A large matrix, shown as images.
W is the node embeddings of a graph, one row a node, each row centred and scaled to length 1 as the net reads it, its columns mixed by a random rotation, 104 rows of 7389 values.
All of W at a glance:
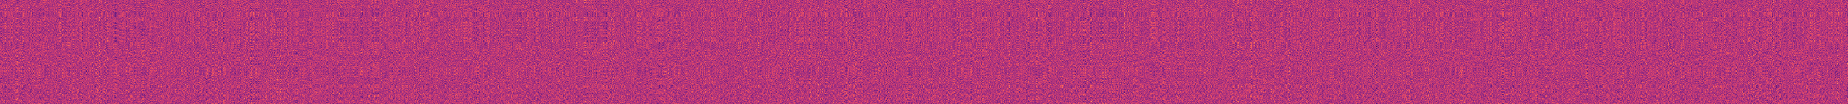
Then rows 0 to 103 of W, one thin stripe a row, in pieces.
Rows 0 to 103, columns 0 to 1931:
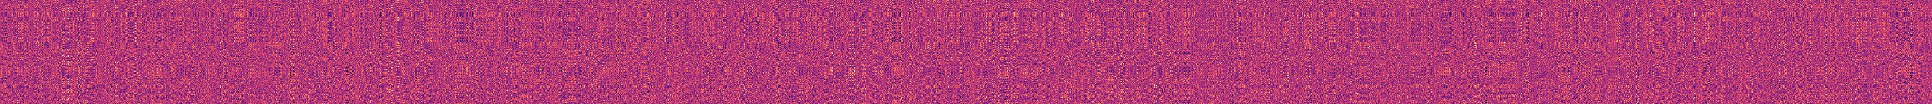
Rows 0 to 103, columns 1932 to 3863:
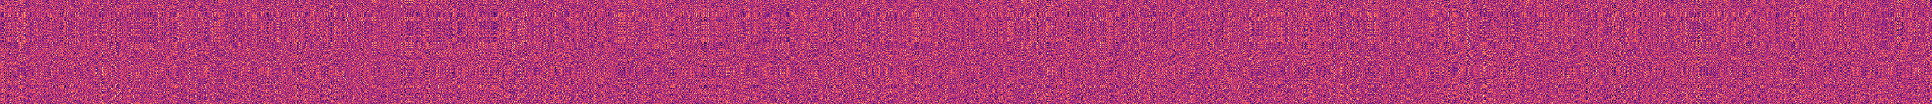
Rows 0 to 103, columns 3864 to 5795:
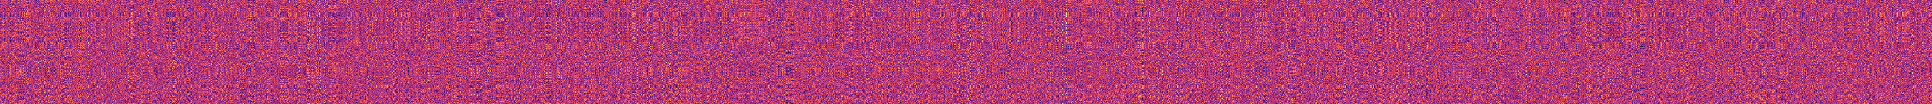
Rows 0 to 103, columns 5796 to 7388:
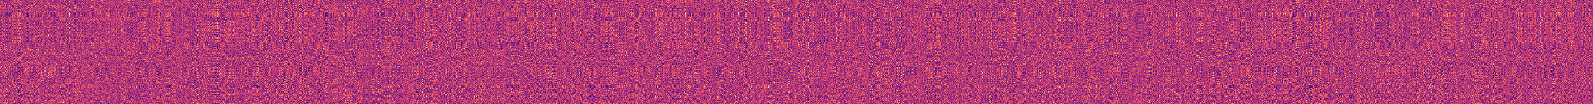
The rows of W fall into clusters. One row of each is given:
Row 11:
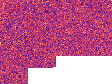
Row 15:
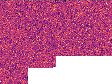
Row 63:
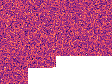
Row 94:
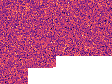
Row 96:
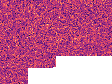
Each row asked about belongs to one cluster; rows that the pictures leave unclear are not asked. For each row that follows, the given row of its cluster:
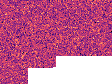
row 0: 96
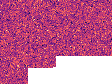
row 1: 15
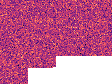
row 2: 96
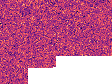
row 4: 15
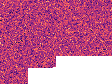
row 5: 11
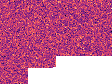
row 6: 96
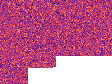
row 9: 15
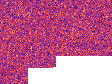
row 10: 63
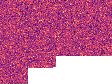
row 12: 15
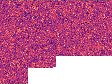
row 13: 15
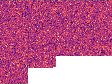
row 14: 15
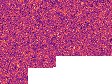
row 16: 15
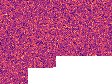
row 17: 96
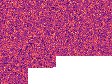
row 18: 63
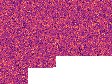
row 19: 96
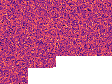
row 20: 96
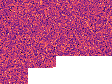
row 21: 94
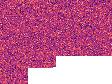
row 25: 15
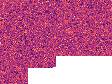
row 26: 11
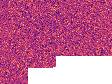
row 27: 15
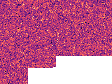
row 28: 15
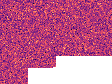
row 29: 94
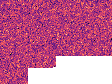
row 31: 15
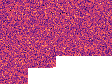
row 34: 94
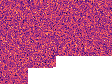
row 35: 94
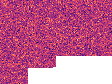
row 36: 96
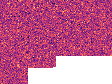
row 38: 15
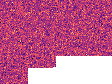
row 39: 63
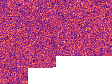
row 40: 15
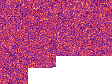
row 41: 15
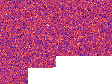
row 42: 96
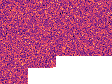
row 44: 94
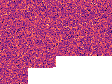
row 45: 96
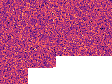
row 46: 94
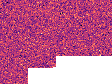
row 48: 94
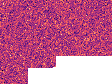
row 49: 11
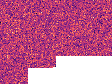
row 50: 63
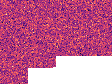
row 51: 96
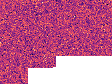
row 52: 11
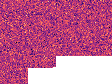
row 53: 11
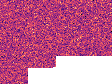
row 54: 96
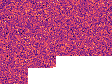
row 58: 94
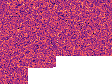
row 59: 15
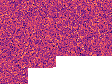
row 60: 96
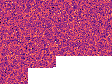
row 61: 63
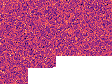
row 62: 11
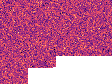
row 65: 94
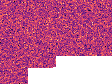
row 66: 96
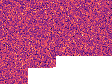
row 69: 94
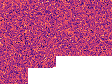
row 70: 11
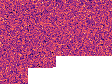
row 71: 11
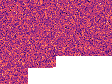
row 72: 94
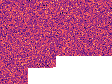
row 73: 94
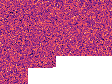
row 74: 11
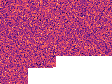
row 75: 94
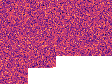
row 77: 94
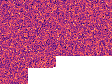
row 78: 15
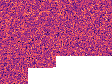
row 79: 63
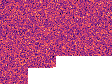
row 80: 94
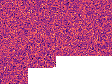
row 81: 63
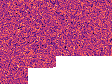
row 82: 15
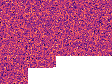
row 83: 63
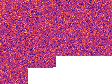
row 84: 11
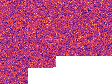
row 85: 96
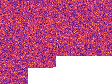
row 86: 96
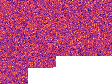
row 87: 96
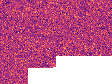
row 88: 94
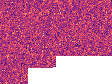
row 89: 63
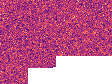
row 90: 11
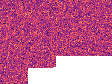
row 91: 63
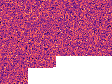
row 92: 63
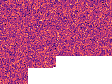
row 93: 15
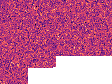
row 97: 15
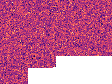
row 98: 63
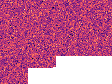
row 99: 63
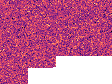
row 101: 96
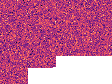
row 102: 11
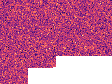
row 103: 94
